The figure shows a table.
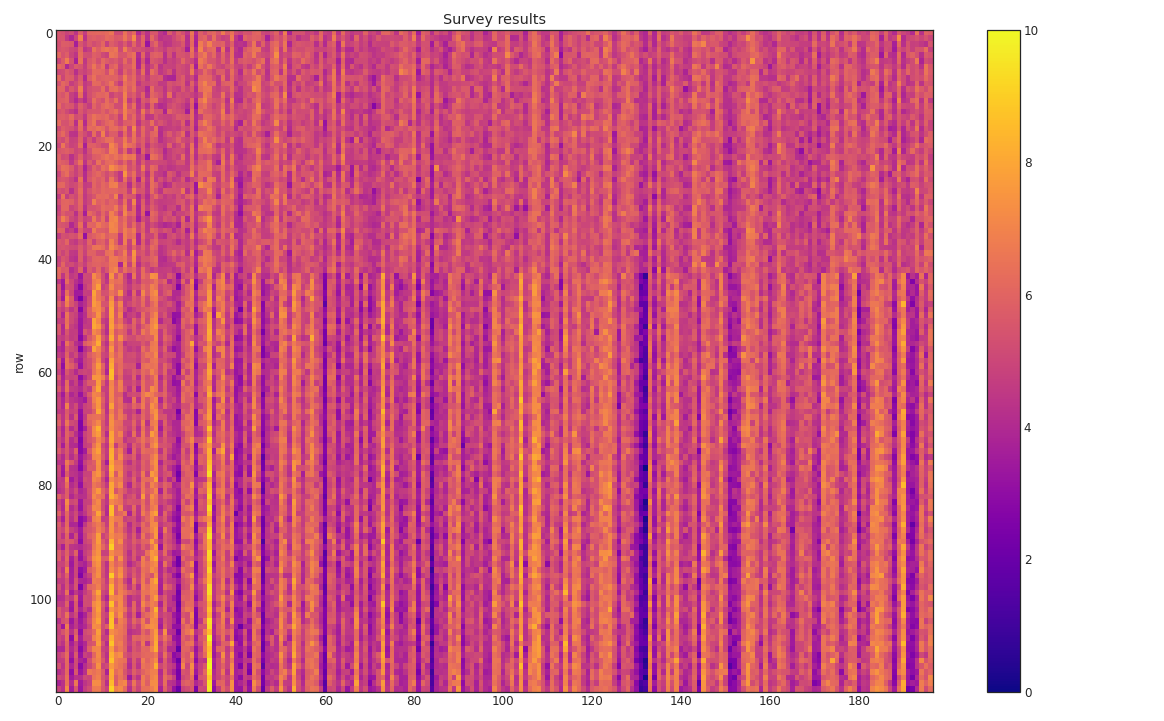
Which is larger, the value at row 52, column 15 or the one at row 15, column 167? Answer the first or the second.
the first
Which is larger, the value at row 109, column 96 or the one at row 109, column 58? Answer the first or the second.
the second
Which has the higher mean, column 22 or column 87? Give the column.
22
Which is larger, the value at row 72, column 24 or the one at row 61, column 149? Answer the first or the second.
the second
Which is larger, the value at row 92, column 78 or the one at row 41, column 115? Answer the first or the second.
the second
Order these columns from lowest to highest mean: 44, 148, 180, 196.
180, 148, 196, 44
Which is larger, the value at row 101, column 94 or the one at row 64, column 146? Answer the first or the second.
the second
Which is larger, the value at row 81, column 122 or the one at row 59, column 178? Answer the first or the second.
the first
